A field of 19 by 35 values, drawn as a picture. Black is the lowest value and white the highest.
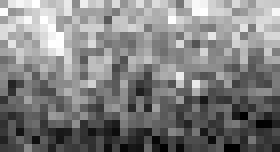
The top left is the ninth with the highest average. There are no regular stripes. On average the colour sits 50% of the way up the scale. Values rise toward the top.
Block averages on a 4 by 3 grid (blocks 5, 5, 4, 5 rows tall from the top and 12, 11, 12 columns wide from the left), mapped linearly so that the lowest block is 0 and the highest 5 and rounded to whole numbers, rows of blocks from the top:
5 4 5 | 4 3 3 | 2 2 1 | 0 0 0
